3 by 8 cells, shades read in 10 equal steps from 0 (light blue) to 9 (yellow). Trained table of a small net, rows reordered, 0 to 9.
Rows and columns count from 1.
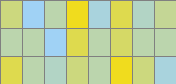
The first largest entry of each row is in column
4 4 6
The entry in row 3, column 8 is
1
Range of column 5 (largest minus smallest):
2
